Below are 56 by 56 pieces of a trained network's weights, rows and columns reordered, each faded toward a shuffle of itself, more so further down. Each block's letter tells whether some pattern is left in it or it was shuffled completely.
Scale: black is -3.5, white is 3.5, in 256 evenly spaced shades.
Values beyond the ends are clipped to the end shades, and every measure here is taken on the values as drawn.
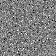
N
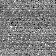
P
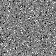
N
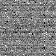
P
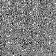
P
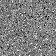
N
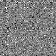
P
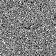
N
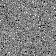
N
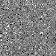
P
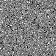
N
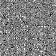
P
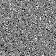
N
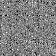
P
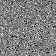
N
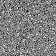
N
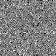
P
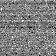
P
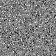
N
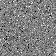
N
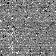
P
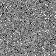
N
